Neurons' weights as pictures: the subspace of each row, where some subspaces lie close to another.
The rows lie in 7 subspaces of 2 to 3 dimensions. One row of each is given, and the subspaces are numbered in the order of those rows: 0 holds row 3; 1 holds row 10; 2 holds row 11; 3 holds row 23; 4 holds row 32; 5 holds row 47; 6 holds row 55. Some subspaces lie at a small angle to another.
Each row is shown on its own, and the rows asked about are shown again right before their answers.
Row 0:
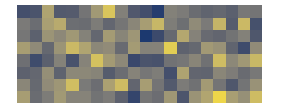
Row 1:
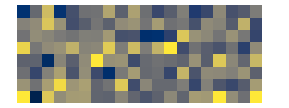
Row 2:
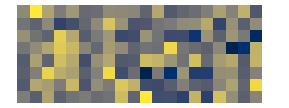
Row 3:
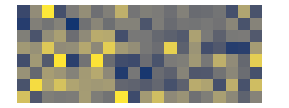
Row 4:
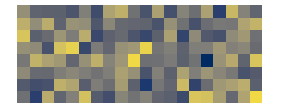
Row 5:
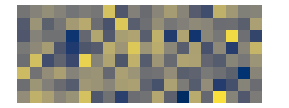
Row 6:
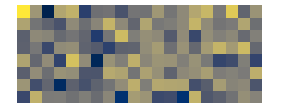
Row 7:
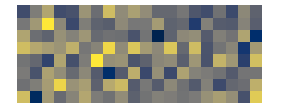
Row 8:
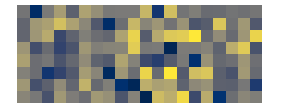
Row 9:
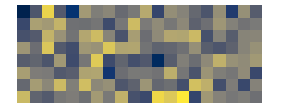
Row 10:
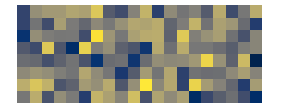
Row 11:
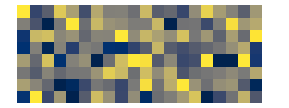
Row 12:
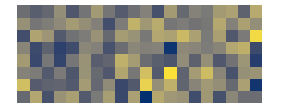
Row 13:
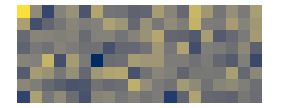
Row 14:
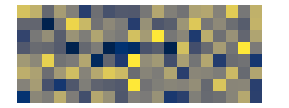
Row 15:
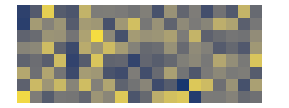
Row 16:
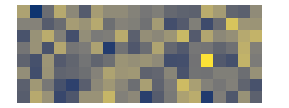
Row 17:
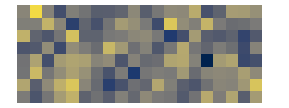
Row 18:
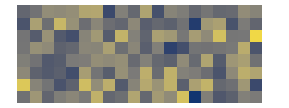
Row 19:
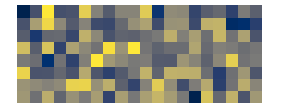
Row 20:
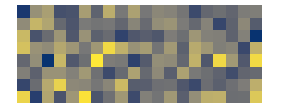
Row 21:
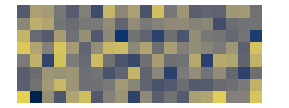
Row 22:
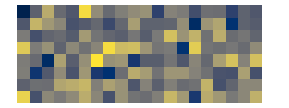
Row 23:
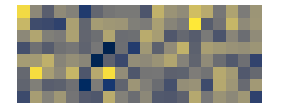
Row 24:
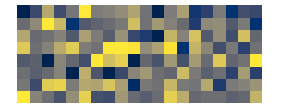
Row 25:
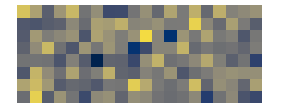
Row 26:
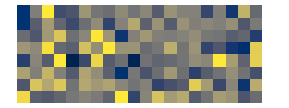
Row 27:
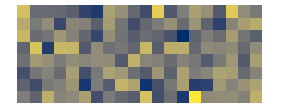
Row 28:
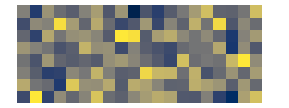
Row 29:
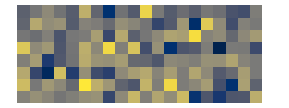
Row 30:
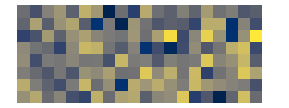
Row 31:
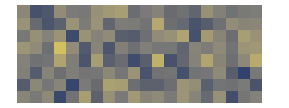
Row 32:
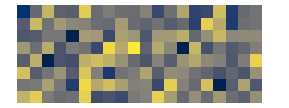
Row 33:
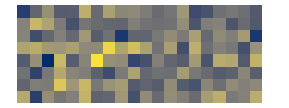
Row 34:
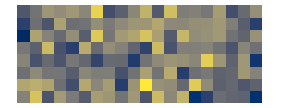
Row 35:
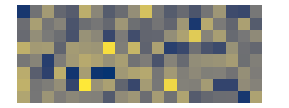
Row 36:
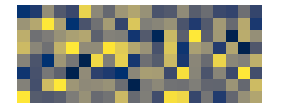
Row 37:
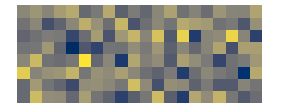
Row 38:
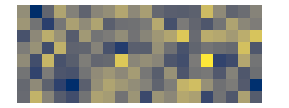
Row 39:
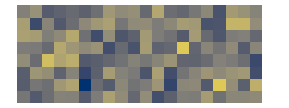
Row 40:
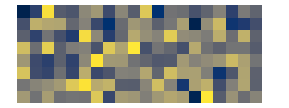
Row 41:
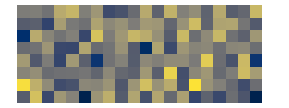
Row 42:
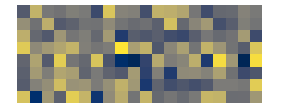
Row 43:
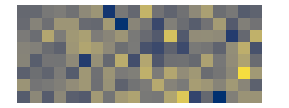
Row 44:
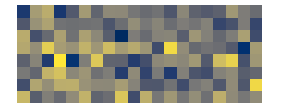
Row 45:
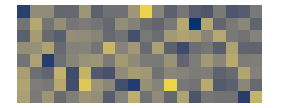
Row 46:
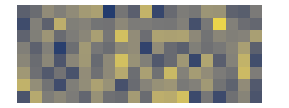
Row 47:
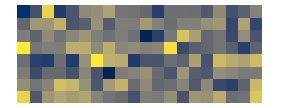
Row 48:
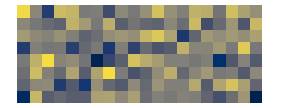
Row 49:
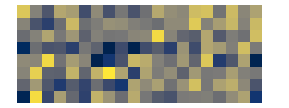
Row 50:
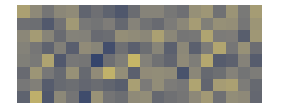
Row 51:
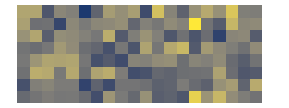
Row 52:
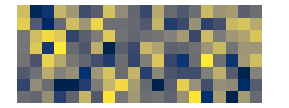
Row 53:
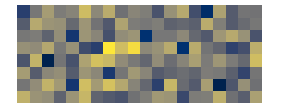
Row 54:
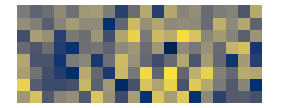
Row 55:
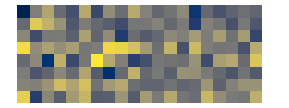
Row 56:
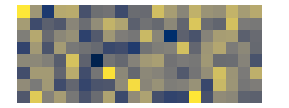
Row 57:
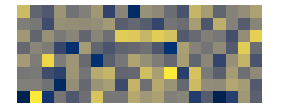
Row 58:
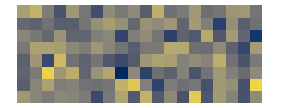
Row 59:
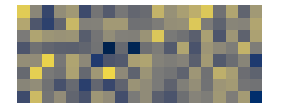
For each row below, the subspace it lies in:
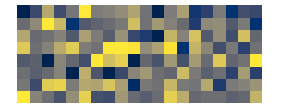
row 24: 4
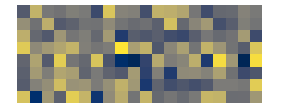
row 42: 2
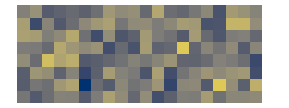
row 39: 4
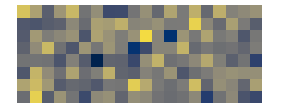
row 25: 1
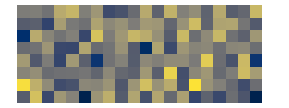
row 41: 1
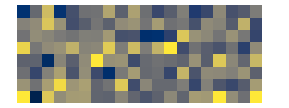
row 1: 5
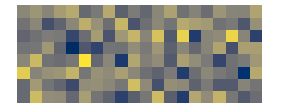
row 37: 4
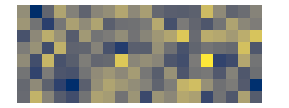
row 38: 2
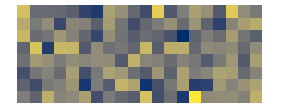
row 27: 1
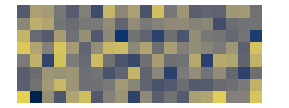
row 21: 6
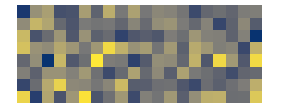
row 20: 6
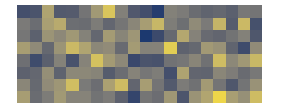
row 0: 5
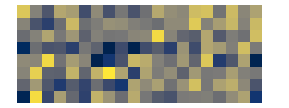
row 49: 3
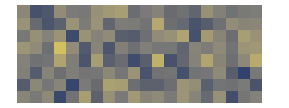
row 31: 2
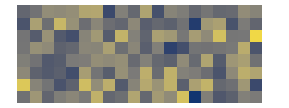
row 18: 3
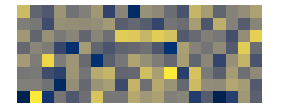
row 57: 5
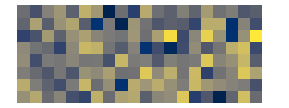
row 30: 4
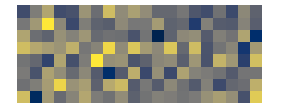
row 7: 3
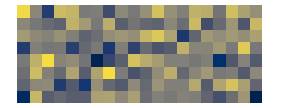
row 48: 5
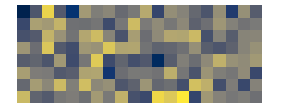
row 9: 0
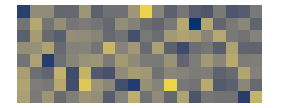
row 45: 5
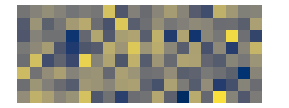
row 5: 4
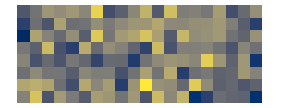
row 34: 1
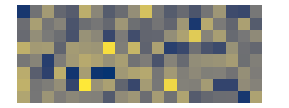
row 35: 5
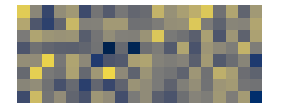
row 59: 3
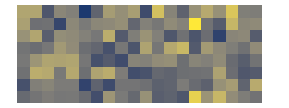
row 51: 3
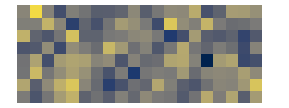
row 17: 2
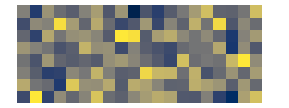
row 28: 5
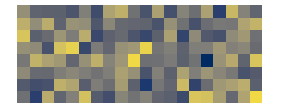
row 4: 1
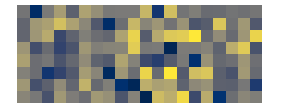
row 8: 0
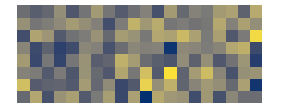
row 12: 0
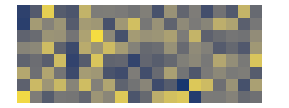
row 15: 0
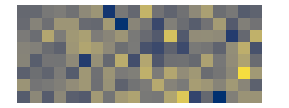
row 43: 4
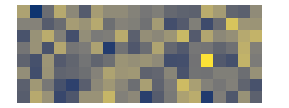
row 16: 2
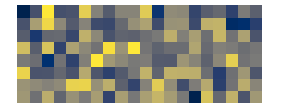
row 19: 2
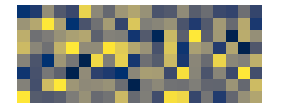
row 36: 4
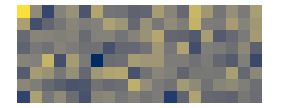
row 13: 6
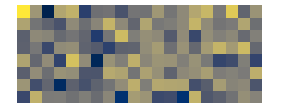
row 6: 0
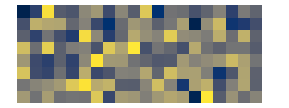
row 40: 2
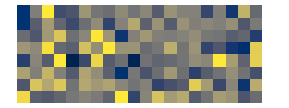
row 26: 0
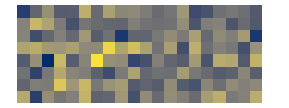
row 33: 6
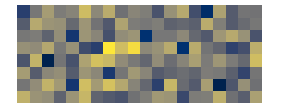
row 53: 4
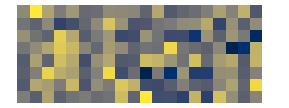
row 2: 0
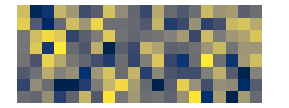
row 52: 2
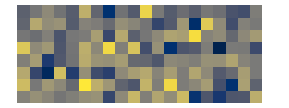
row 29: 5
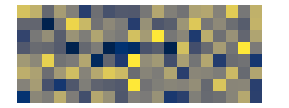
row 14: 4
